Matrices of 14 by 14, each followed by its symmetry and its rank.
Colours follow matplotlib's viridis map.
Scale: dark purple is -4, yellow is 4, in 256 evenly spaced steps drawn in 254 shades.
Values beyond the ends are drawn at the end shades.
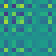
symmetric, rank one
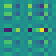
neither, rank one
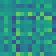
antisymmetric, rank two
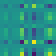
neither, rank one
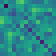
symmetric, full rank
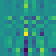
neither, rank two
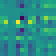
antisymmetric, rank two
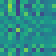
neither, rank two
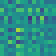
antisymmetric, rank two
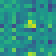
neither, rank three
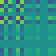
symmetric, rank one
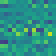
neither, rank three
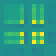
symmetric, rank one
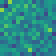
symmetric, full rank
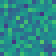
symmetric, full rank
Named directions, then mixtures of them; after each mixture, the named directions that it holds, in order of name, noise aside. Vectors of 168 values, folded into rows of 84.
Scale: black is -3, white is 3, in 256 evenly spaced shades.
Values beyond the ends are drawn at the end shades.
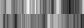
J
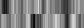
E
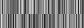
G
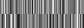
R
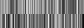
G, J, R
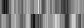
E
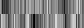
E, G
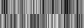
E, J, R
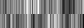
E, J, R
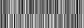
G, R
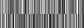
G, R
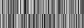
G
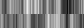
E, J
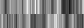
E, J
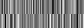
R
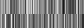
G, J, R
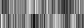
E, G, J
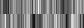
E, R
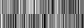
G, J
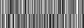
G, R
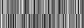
G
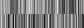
G, J, R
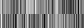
G, J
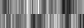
E, J, R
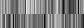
G, J, R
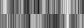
E, G, J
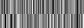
R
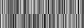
G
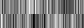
E, G, J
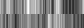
J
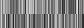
G, J, R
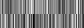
E, G, R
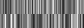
E, R
